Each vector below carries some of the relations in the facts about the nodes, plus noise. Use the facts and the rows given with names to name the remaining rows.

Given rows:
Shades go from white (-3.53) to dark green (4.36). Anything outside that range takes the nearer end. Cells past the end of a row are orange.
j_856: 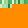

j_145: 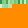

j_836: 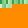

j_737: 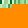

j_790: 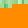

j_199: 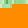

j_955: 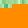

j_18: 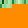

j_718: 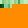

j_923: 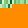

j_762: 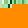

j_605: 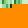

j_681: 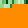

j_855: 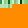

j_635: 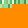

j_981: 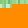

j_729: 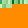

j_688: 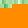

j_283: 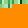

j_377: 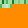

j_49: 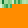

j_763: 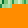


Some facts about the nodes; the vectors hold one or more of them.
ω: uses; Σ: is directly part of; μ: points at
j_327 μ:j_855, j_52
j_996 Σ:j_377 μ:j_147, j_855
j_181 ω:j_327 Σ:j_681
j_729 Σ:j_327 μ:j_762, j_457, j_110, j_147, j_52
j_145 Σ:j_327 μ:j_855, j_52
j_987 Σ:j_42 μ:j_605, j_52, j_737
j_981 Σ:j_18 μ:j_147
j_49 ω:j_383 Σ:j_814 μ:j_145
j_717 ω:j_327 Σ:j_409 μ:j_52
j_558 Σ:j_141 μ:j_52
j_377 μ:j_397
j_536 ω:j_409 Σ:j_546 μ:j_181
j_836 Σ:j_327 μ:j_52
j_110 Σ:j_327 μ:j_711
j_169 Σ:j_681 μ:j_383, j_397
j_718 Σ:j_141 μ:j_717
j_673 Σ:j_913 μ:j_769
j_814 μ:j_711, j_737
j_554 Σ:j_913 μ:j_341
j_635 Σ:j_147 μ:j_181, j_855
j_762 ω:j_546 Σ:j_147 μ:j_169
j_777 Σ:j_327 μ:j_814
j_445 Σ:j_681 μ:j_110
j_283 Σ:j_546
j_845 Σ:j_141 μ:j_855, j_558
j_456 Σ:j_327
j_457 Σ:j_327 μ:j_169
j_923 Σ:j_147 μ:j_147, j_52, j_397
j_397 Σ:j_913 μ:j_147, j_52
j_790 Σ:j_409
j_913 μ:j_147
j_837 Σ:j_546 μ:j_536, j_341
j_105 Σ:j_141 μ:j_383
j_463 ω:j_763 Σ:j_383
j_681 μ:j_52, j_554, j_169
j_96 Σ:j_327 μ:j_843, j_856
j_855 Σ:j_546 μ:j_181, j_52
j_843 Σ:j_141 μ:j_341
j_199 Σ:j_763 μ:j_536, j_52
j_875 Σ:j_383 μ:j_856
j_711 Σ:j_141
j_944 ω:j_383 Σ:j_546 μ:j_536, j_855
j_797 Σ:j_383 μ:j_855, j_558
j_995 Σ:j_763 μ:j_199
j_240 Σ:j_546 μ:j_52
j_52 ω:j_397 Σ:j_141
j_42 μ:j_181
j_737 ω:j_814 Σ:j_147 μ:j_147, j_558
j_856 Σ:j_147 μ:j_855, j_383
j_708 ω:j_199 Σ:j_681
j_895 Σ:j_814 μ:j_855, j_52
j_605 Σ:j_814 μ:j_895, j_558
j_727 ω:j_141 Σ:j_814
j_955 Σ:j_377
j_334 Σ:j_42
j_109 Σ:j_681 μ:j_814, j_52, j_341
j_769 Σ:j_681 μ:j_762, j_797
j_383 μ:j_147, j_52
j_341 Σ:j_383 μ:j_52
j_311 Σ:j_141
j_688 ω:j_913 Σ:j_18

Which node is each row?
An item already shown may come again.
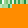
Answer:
j_635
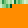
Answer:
j_605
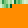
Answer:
j_605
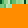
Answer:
j_147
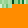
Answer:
j_457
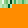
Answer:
j_762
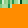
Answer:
j_283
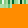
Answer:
j_536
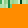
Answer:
j_240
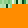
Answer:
j_463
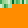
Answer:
j_456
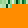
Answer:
j_875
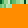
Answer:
j_147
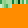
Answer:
j_96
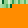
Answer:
j_814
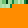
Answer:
j_681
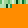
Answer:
j_797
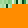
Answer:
j_463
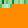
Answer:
j_377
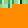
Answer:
j_283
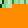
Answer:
j_141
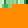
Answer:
j_708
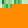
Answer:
j_49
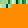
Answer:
j_875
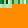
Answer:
j_327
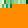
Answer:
j_769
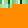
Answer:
j_944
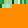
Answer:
j_546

